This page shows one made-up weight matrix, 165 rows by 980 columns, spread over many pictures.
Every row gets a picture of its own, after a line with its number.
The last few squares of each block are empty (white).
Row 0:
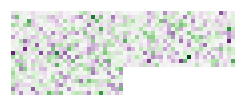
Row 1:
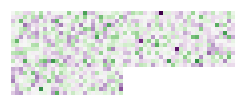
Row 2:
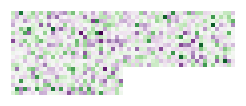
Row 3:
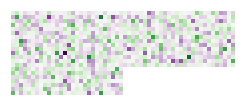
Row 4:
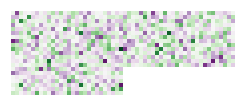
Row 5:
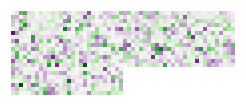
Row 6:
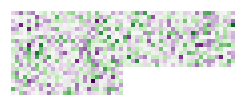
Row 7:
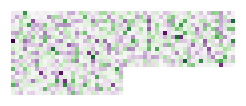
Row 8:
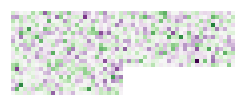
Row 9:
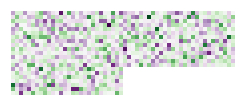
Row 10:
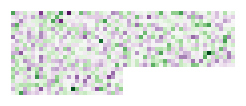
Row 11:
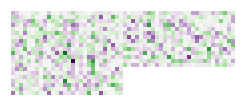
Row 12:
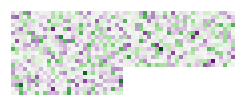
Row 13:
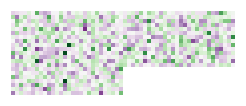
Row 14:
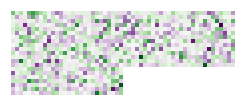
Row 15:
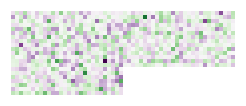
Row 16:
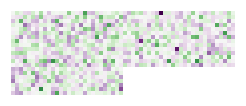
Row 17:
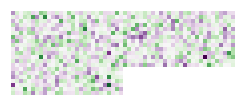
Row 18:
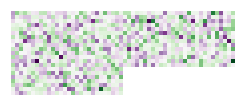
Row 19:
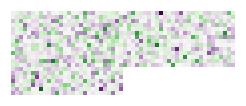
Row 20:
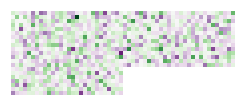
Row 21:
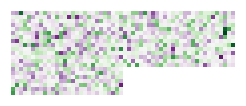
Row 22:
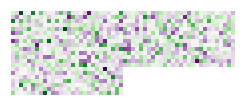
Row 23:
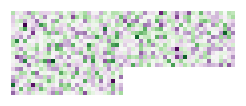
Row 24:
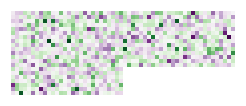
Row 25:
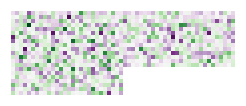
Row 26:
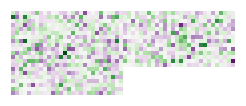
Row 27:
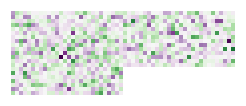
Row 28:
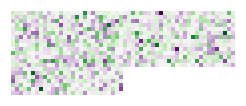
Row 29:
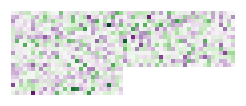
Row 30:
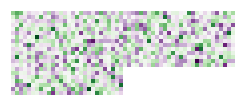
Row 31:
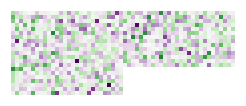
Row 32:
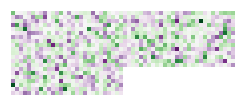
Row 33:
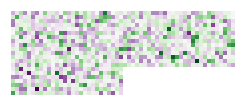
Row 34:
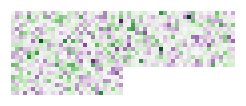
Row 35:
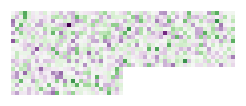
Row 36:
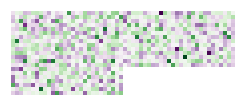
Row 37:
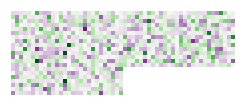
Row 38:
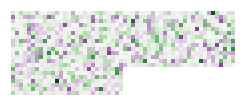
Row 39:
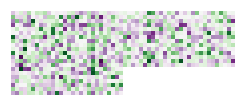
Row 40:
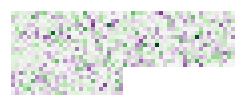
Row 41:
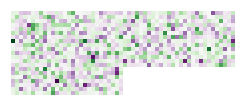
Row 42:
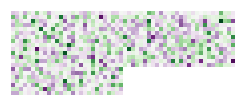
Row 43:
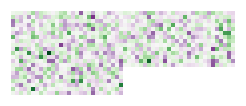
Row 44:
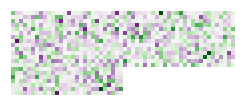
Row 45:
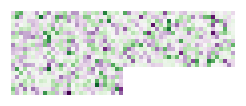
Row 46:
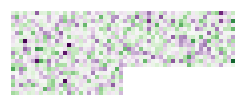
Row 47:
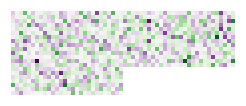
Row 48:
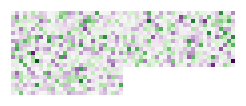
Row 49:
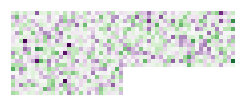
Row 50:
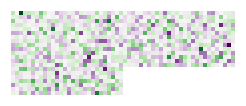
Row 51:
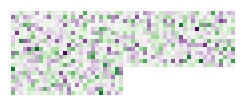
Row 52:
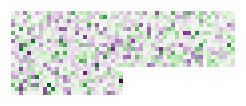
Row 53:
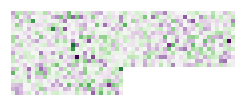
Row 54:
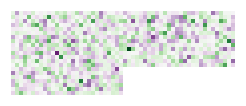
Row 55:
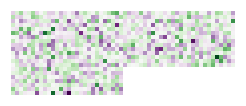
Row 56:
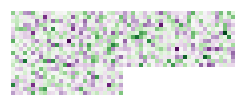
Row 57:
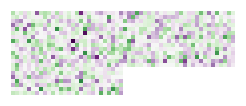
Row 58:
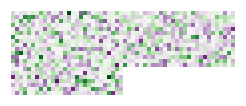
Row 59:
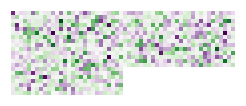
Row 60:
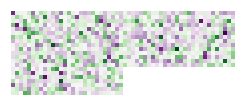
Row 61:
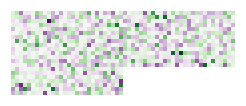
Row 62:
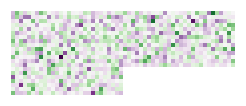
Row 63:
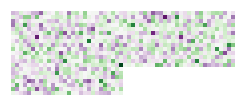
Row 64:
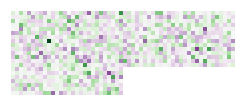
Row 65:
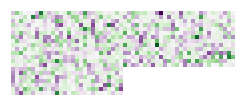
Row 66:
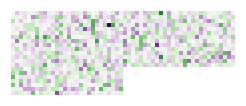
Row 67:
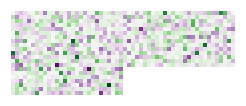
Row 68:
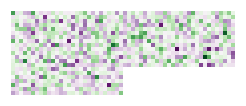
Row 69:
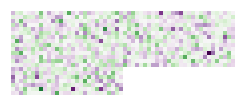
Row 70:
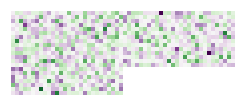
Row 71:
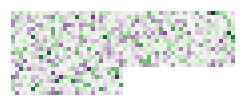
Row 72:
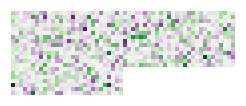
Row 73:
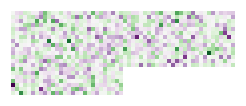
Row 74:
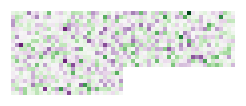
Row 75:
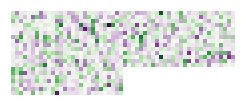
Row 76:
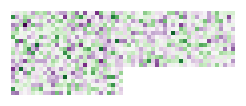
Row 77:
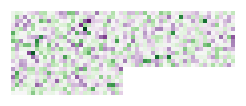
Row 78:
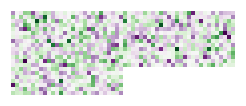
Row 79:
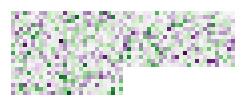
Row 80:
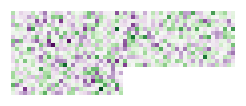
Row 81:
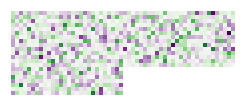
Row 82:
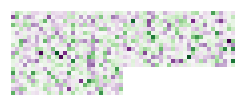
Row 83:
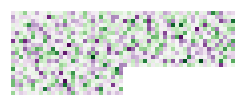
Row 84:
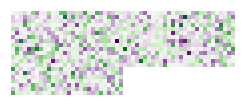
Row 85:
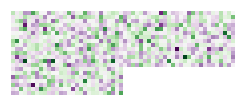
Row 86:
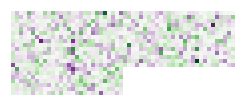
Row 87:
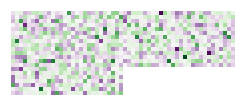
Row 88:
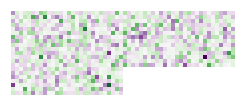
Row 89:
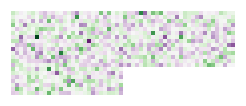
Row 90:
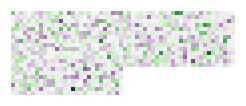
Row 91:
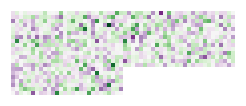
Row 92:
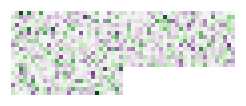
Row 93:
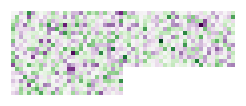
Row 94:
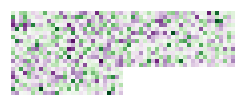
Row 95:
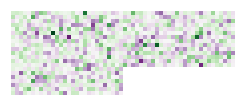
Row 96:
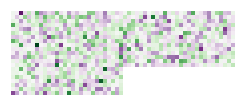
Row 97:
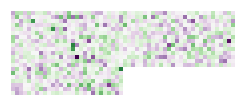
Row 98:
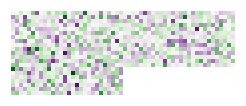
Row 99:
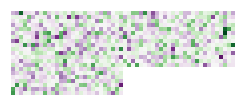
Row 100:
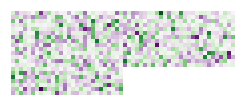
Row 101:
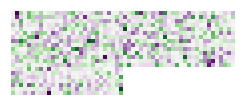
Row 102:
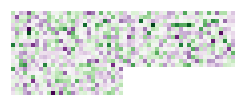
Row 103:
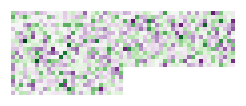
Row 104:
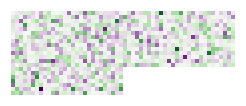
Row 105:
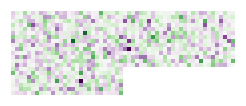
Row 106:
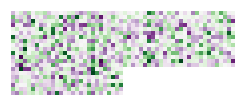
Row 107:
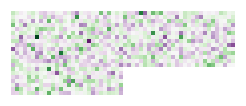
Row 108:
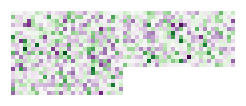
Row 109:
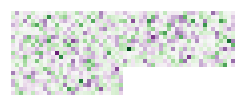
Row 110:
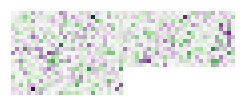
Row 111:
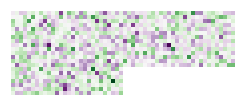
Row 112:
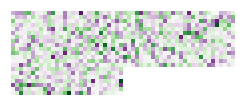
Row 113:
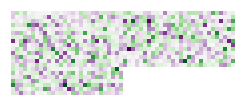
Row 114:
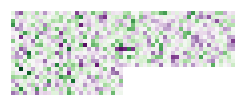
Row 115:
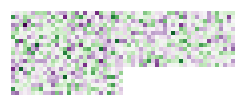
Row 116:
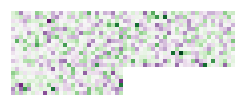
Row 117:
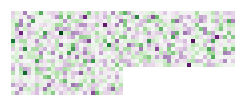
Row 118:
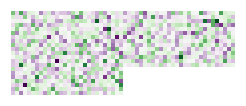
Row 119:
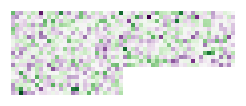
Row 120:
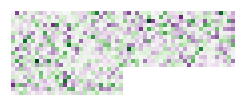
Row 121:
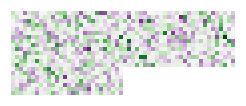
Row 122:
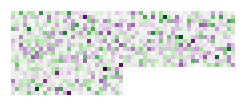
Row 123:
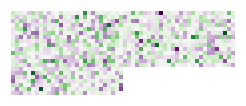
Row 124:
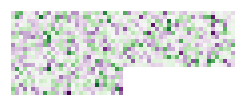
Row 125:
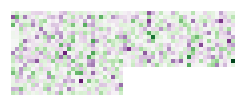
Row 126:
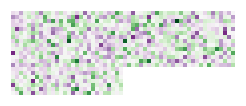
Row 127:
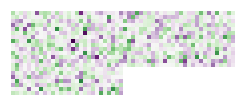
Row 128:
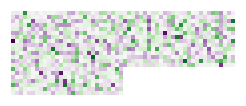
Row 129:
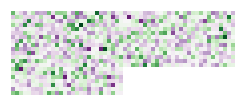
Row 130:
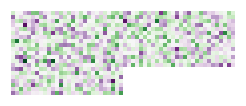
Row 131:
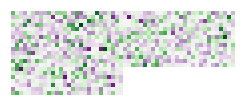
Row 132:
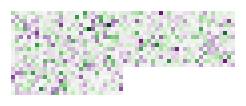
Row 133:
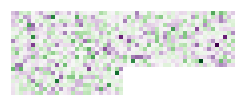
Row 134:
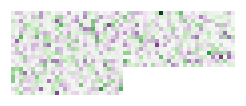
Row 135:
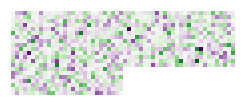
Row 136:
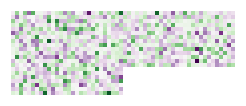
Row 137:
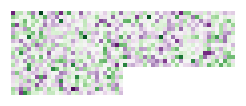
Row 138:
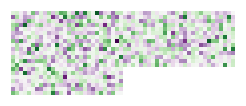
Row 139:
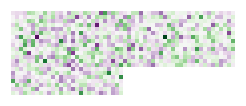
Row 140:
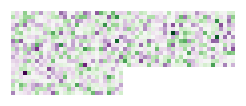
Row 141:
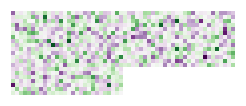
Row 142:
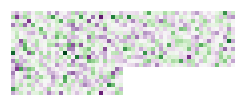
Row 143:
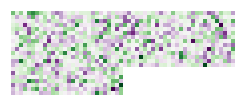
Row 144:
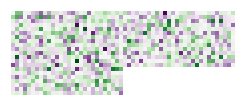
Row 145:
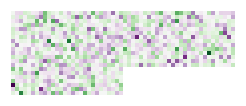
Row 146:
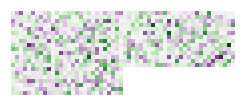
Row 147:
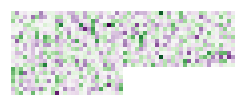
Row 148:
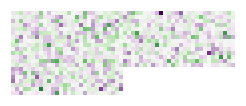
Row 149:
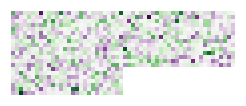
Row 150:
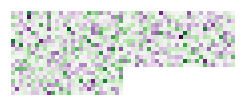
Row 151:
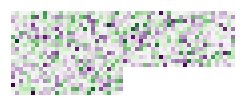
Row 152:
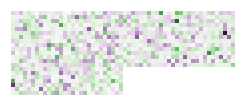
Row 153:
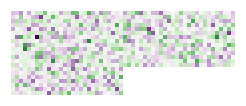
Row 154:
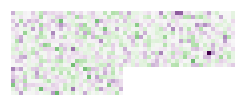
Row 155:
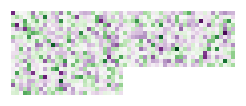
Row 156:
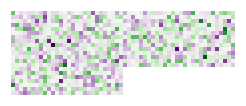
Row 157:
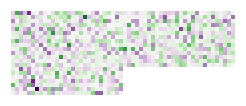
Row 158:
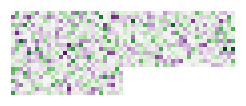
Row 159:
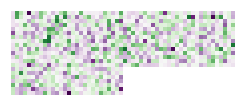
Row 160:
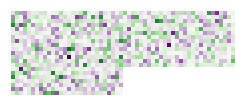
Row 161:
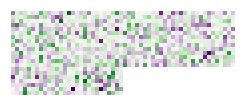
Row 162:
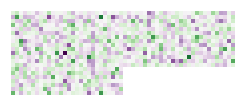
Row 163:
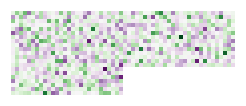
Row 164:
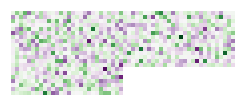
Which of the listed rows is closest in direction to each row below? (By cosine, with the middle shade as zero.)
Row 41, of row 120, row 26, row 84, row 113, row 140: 120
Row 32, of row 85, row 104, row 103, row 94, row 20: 85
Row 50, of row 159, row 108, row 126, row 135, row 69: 159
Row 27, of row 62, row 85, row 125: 62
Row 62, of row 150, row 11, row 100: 150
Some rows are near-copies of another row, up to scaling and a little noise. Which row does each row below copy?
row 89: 107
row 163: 164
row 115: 76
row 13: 37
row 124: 45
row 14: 143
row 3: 162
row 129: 131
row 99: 21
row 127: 57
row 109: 54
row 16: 1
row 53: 97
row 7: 128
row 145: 73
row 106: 39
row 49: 46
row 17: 88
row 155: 60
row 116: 61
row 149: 119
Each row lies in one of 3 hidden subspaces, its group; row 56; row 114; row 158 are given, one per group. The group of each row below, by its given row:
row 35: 158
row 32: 56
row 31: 56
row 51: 158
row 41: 158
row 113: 158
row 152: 56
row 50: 114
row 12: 114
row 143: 114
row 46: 158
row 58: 56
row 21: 114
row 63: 114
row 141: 56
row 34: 114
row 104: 56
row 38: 158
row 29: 56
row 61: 114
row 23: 56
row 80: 56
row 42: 158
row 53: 158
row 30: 114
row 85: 56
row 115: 158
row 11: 158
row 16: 56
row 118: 114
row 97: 158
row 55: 114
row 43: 158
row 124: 114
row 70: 56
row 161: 56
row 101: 114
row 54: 158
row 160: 158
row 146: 114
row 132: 56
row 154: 56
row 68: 56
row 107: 114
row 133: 158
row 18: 158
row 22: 114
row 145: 56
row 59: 56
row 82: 158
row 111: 56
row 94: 158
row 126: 56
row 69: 56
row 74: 114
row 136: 114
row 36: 56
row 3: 158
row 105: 158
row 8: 114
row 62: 158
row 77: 158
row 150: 114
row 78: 56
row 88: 56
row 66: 56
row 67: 158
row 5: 114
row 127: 158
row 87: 56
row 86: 114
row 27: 158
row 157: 114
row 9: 56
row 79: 114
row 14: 114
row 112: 114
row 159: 114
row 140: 158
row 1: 56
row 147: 56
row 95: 56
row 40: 56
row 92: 114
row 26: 158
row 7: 158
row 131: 158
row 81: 158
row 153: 114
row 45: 114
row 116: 114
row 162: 158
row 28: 56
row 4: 114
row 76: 158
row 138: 158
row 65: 56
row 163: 114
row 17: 56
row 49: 158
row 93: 114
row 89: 114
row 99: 114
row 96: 114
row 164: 114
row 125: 158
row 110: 158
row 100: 56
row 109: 158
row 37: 158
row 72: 56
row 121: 158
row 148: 56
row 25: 158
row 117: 158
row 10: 56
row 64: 114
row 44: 56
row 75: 56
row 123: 56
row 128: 158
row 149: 56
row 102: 114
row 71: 158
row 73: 56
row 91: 56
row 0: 158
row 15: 114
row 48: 158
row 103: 158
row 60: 56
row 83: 158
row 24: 56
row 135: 114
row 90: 56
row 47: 158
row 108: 158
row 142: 158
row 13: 158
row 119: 56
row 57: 158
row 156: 56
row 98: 158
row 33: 114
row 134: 56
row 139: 114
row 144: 114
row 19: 56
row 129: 158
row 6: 114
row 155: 56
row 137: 56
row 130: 56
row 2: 114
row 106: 158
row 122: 114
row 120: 158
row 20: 114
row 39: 158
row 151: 56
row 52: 114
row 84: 158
